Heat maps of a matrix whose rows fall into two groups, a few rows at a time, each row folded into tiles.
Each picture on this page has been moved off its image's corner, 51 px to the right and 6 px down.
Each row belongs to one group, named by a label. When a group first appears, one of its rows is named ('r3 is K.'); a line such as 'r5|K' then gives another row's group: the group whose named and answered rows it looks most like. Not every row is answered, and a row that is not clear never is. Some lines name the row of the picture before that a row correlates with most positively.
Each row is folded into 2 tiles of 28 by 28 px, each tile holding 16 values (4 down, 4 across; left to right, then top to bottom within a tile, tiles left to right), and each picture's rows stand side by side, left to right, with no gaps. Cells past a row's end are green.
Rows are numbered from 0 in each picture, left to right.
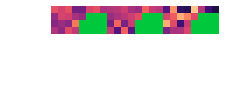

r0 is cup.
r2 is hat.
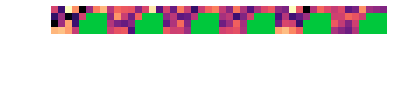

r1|cup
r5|hat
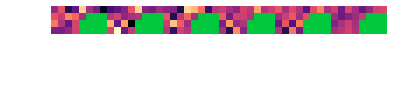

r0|hat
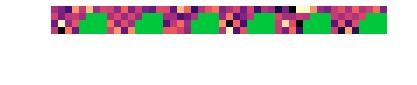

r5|cup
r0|cup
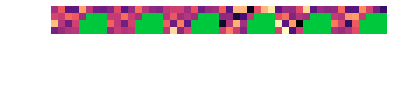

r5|hat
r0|hat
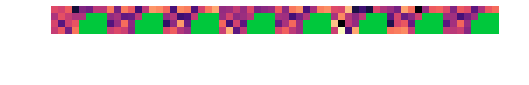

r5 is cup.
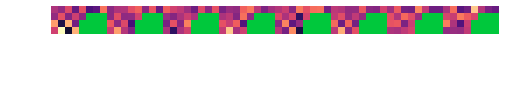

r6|hat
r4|cup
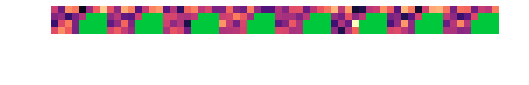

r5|cup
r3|hat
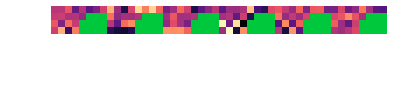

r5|hat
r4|cup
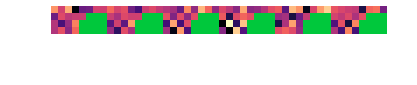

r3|cup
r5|cup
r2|cup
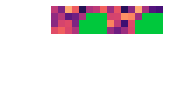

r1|hat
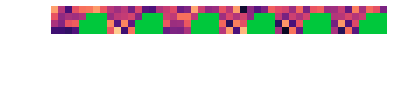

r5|cup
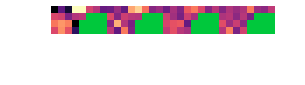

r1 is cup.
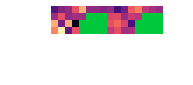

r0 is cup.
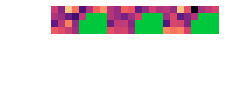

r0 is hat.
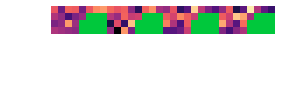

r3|hat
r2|hat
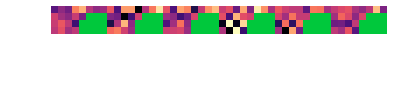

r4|cup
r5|cup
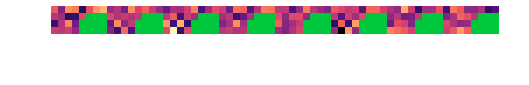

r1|cup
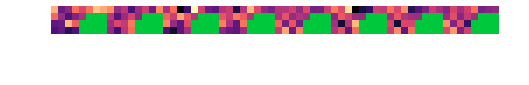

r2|hat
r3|hat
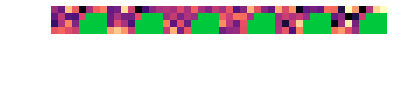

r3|hat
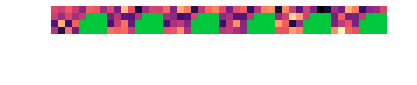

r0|cup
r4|hat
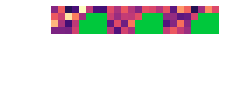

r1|cup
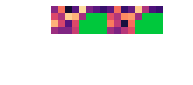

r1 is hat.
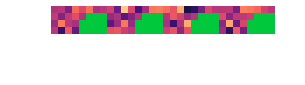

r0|cup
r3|cup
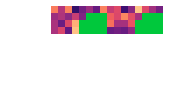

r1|hat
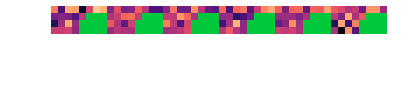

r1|hat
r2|hat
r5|cup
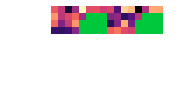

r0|hat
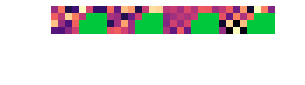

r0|hat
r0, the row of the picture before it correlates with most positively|0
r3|cup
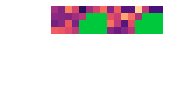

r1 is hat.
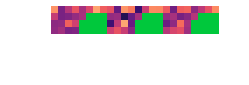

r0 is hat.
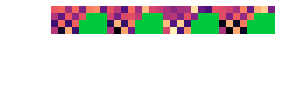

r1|cup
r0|cup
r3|cup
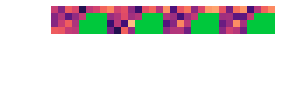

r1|cup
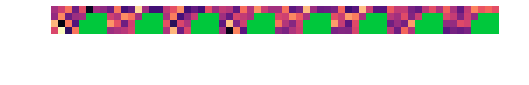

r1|hat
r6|cup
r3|cup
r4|hat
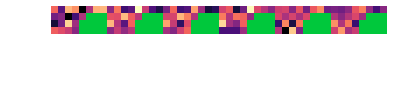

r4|cup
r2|hat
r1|hat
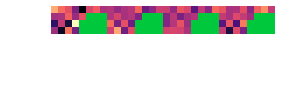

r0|cup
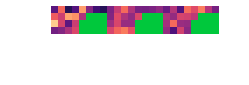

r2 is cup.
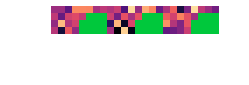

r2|hat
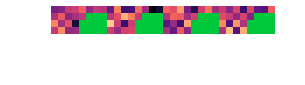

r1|hat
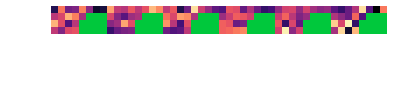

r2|hat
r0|hat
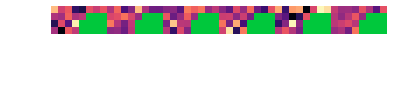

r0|cup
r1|hat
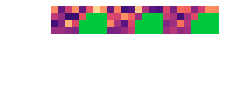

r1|hat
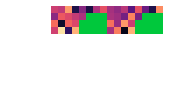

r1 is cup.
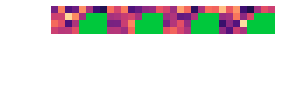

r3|cup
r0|hat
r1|cup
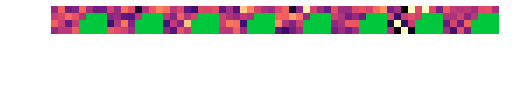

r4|hat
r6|cup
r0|hat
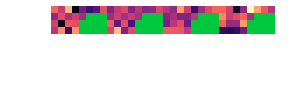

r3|hat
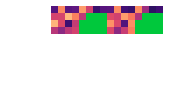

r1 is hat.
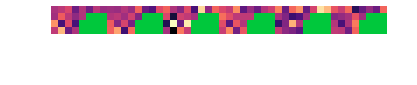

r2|cup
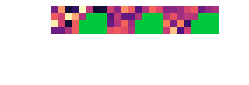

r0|hat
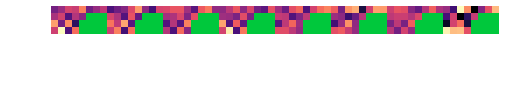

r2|cup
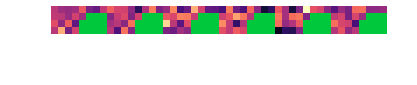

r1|cup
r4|hat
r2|hat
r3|hat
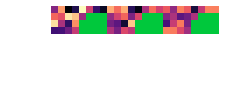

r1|cup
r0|hat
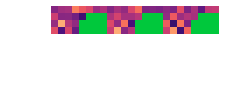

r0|cup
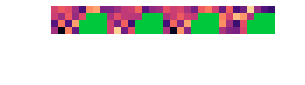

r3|hat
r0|cup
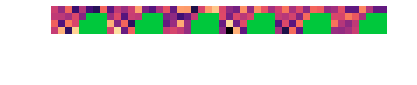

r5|hat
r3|cup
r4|cup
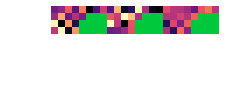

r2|cup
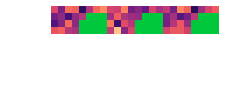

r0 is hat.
